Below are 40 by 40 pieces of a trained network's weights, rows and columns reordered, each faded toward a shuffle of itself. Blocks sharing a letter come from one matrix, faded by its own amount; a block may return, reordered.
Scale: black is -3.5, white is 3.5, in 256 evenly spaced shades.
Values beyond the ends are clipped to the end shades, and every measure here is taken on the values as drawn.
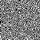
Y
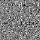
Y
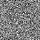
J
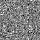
Y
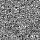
J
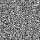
J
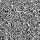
J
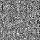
J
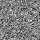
J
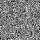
Y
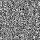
J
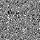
Y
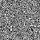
Y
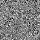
Y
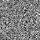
Y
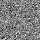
Y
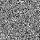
Y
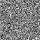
J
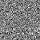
J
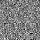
J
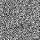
J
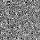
Y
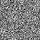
J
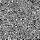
Y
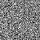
J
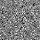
Y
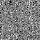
Y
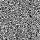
J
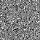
Y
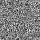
J
